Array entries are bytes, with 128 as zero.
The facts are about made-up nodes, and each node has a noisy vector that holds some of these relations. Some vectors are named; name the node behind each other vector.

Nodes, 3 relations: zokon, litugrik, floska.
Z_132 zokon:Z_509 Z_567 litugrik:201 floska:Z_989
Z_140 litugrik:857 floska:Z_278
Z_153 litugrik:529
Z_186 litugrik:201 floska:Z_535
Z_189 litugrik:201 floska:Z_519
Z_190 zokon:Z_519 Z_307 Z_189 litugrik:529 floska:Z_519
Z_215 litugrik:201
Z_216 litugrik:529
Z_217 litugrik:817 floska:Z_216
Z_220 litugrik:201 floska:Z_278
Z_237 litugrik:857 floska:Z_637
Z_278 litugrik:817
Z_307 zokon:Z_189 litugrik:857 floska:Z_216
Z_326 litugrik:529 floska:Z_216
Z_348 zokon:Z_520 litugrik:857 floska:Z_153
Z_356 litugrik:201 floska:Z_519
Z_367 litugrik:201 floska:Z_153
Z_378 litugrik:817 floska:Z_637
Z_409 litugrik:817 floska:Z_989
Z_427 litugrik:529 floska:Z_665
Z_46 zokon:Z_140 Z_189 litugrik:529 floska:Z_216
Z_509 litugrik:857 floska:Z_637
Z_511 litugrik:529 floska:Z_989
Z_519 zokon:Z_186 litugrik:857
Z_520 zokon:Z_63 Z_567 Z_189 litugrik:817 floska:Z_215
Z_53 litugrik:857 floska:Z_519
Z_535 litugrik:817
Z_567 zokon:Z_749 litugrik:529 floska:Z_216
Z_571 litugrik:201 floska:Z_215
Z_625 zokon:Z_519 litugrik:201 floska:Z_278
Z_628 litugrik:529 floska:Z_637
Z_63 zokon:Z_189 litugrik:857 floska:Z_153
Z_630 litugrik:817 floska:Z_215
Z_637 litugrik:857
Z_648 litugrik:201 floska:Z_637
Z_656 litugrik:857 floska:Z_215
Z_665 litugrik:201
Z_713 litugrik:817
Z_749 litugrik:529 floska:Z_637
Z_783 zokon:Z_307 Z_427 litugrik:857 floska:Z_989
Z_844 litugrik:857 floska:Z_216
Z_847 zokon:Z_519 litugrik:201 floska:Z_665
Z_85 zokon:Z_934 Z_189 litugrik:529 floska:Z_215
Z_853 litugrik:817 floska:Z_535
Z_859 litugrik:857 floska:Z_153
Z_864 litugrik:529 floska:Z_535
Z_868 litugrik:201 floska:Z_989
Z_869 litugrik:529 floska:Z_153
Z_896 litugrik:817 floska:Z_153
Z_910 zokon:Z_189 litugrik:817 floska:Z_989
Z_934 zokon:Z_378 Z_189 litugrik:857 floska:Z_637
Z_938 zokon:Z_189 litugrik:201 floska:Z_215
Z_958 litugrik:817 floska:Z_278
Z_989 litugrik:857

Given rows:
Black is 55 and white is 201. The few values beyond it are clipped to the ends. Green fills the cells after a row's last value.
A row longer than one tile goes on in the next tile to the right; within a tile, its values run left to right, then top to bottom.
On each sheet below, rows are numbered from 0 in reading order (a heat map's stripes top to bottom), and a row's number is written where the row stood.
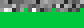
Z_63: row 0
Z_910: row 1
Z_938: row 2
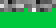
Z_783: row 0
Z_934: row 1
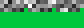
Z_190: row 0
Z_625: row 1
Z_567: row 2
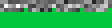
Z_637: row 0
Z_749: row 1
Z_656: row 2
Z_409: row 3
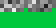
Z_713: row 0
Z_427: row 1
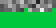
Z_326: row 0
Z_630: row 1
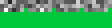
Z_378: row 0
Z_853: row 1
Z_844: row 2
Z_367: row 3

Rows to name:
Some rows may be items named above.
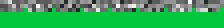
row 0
Z_869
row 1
Z_215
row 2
Z_85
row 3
Z_630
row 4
Z_989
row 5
Z_132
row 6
Z_217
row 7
Z_348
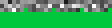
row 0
Z_278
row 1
Z_868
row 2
Z_989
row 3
Z_215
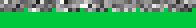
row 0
Z_427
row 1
Z_520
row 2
Z_519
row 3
Z_186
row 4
Z_896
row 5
Z_859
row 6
Z_46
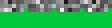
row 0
Z_63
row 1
Z_869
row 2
Z_934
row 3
Z_378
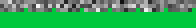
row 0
Z_153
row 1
Z_571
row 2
Z_938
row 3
Z_630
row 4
Z_783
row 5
Z_307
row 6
Z_511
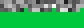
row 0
Z_216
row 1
Z_509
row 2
Z_140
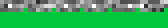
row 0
Z_648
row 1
Z_53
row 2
Z_665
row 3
Z_665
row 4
Z_237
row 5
Z_847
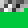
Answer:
Z_189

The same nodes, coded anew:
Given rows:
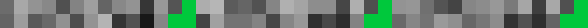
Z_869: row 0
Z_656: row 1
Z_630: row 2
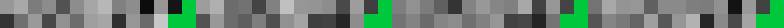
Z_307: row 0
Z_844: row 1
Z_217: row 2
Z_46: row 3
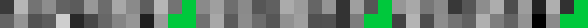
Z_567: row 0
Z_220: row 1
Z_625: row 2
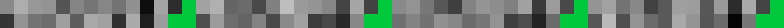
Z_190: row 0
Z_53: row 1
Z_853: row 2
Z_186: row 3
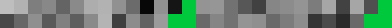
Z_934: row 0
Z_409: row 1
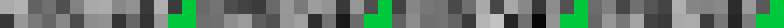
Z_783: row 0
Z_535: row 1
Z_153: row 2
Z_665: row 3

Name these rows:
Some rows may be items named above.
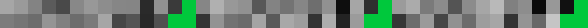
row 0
Z_378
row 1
Z_190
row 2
Z_307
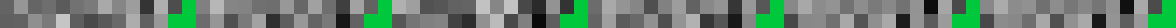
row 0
Z_520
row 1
Z_749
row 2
Z_637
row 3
Z_869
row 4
Z_85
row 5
Z_85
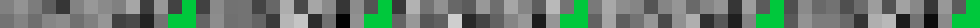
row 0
Z_217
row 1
Z_153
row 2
Z_567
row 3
Z_326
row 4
Z_216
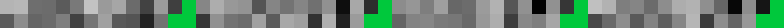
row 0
Z_509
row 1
Z_190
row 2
Z_189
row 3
Z_934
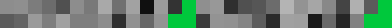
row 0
Z_910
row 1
Z_989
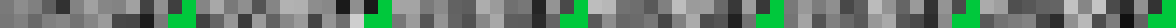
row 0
Z_896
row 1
Z_63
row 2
Z_648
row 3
Z_237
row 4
Z_367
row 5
Z_637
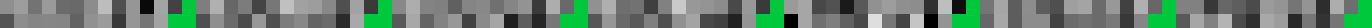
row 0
Z_938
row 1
Z_348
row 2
Z_511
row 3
Z_859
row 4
Z_519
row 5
Z_132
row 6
Z_215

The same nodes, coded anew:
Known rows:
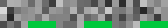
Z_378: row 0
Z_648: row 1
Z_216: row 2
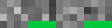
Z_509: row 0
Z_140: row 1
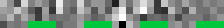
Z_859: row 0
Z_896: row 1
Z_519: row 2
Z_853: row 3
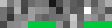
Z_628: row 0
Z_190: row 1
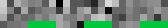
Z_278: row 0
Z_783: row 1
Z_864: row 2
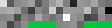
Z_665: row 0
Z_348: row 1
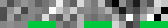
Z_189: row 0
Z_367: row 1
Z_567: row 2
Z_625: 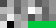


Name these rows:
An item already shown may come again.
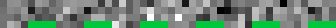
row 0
Z_656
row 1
Z_989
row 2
Z_132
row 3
Z_348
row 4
Z_85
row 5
Z_844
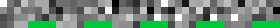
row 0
Z_869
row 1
Z_938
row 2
Z_307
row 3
Z_63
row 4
Z_348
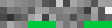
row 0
Z_511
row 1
Z_215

